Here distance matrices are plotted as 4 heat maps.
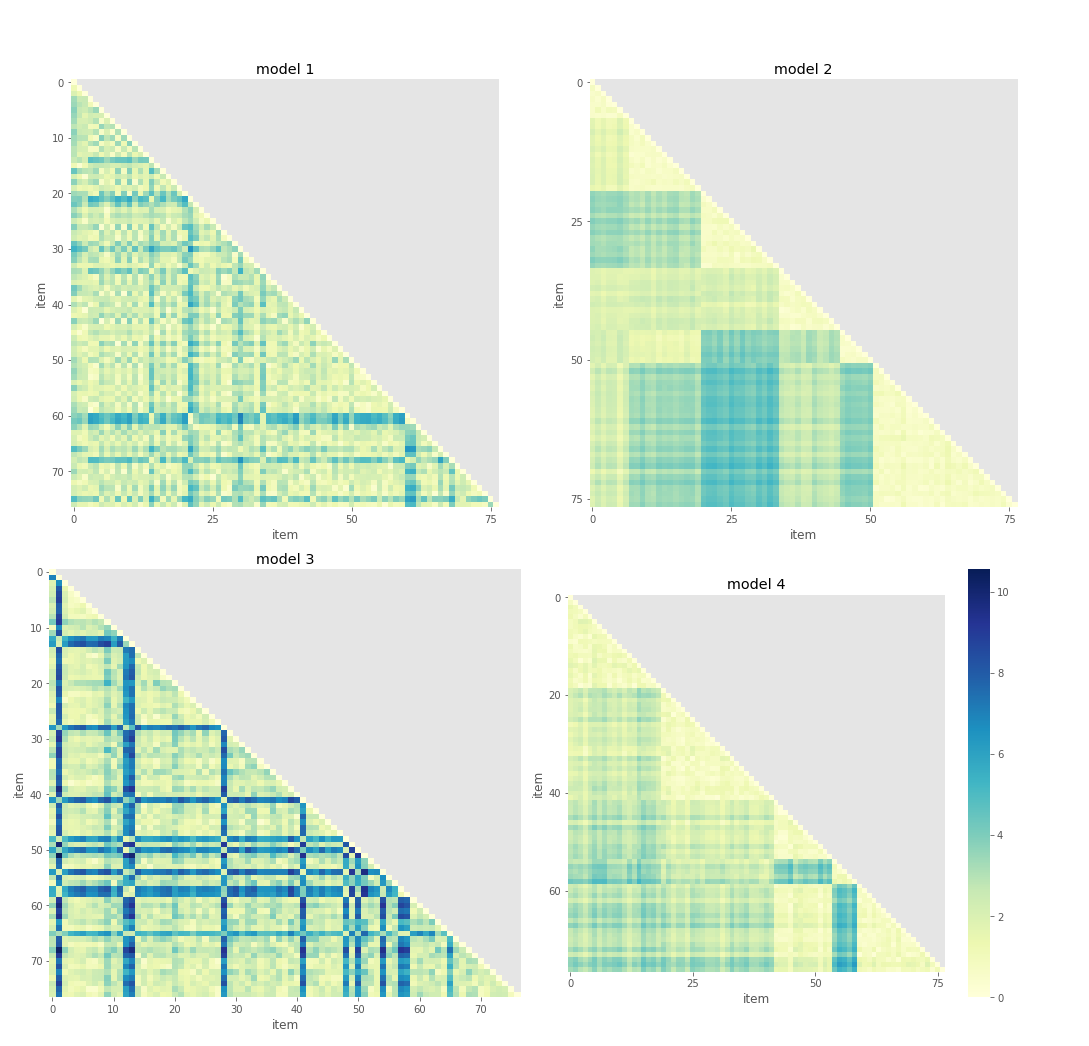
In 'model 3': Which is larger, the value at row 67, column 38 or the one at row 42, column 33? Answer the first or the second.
the second
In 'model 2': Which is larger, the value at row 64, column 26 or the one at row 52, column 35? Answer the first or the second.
the first
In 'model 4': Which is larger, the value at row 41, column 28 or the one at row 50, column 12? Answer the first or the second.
the second
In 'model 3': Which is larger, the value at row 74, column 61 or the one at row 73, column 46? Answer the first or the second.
the first
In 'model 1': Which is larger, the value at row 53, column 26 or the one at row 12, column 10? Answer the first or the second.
the first
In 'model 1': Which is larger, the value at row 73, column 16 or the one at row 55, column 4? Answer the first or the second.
the first
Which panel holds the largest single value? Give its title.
model 3
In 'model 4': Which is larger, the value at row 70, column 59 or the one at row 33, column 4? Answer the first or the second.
the second
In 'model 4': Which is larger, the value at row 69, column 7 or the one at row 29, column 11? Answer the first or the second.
the first
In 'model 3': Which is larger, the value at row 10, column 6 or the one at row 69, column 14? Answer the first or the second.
the first
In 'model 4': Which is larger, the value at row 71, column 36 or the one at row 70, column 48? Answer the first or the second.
the first
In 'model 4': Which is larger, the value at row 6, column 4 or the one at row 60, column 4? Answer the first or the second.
the second
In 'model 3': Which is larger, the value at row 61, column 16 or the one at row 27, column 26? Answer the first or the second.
the first
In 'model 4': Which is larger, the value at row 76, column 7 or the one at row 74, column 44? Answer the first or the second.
the first
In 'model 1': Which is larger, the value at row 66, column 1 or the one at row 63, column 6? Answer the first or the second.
the first
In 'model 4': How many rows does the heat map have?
77
